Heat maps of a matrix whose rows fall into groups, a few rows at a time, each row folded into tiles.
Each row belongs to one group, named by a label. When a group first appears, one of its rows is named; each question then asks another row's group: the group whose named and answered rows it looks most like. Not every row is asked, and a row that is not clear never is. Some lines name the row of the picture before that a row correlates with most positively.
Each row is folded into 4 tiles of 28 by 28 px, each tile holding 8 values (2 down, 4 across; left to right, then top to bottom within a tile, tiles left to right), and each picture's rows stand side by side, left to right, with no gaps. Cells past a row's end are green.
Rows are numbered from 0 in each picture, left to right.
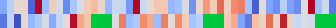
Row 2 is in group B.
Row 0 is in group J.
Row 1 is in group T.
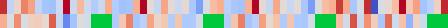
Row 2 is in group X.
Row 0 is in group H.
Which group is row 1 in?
X
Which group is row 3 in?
H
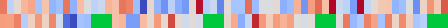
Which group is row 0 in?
H
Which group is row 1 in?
B
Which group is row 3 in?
T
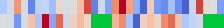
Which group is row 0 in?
B
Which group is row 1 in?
B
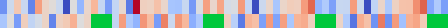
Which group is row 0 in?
J
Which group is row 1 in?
T
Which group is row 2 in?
B
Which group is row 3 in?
B
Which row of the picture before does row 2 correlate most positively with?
0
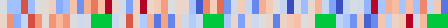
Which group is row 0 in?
T
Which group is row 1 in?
X
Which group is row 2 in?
J
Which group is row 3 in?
J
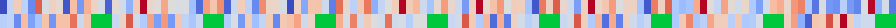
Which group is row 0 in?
J
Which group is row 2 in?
J
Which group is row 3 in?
H
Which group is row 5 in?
X
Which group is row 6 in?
X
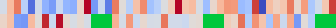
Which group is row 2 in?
H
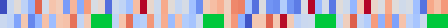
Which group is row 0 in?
J
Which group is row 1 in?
X
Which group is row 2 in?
B
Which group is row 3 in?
X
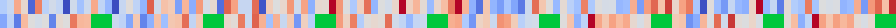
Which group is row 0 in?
J
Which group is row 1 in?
J
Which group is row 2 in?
H
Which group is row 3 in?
H
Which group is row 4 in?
B
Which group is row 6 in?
B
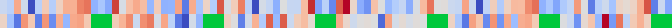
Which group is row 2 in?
B
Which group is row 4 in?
B
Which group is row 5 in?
B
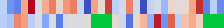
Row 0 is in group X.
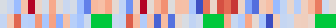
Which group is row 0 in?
X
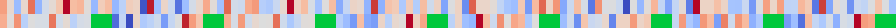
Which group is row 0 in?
H
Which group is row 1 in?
J
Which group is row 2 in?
H
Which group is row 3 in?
J
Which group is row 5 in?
J
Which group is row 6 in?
T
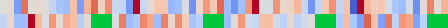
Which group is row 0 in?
T
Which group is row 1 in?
T
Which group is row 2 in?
X
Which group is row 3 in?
T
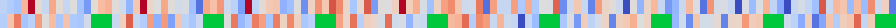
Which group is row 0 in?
X
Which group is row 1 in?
X
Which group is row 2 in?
T
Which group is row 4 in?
H
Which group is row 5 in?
J
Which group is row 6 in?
J
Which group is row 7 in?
J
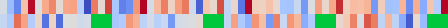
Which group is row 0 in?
X
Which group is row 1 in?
X
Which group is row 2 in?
T
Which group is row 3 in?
H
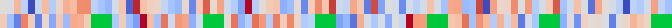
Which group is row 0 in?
B
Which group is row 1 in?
T
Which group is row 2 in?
T
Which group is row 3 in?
J
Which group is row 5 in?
J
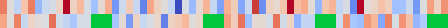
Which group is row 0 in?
H
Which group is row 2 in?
H
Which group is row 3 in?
T
